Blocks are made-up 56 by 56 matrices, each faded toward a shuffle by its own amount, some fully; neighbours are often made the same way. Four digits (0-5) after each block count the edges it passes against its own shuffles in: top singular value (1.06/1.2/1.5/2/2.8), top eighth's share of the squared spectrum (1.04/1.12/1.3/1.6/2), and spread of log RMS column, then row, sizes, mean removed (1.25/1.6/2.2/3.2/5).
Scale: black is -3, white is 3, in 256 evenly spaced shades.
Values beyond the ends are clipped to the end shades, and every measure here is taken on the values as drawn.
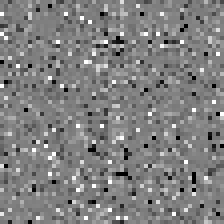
3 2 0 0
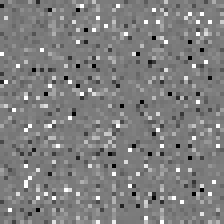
2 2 0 0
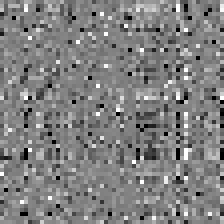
4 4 2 2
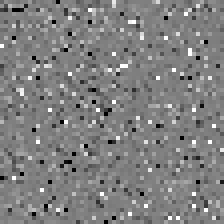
1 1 0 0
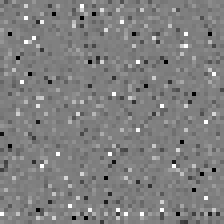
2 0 0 0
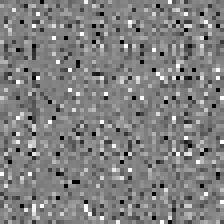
3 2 1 1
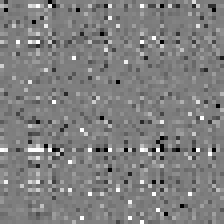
4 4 2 2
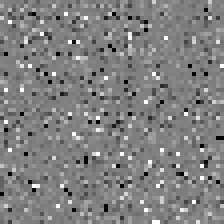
2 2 0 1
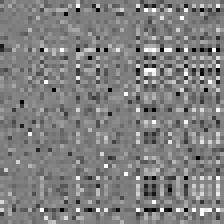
5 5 3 3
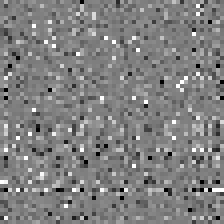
4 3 1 2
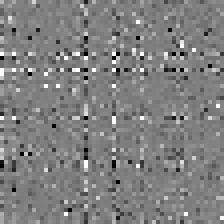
4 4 2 2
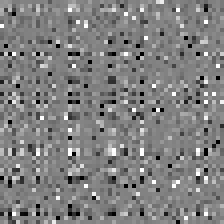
4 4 2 2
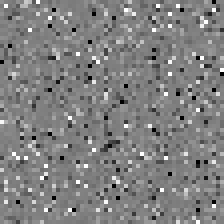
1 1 0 0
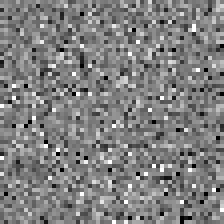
2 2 0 0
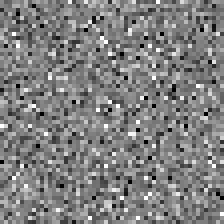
1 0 0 0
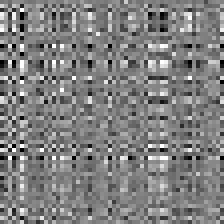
5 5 4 4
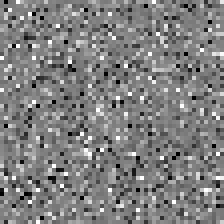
0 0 0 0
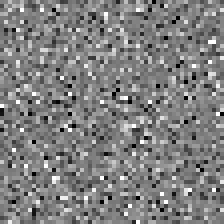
1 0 0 0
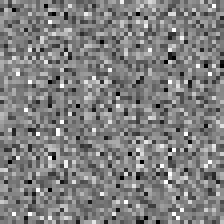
3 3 1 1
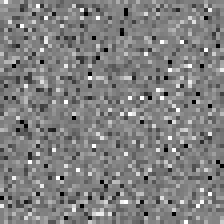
1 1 0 0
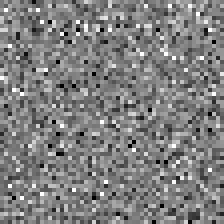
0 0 0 0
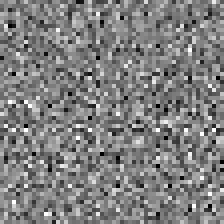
3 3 2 2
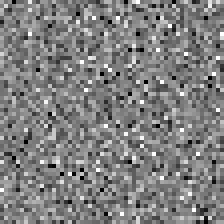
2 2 0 0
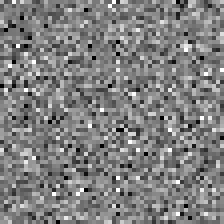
2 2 0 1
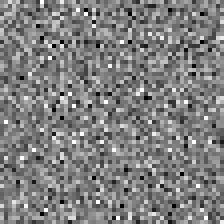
2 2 0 1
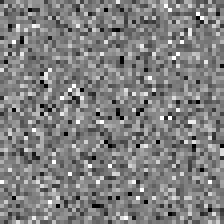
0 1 0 0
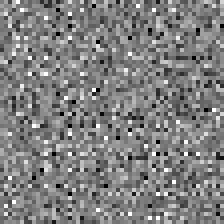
3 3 1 1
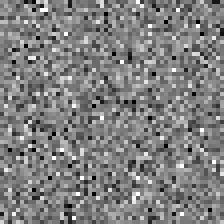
0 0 0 0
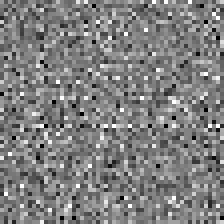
3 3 1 1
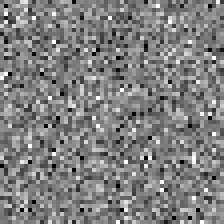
2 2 0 0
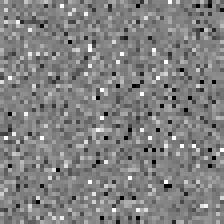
0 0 0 0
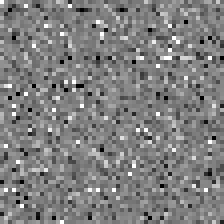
0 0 0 0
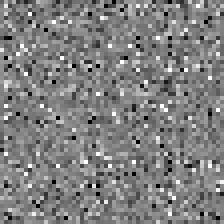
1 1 1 1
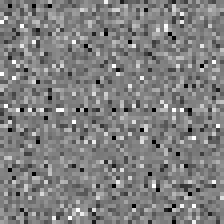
1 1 1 1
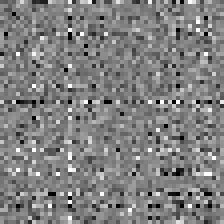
2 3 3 3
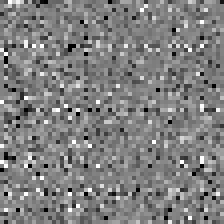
2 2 1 2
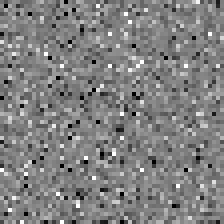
0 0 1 0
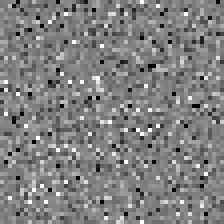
0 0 0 0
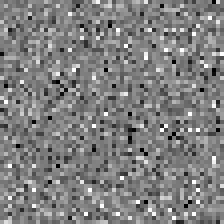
0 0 0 0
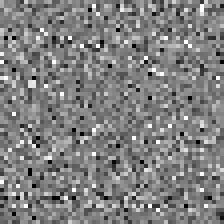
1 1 0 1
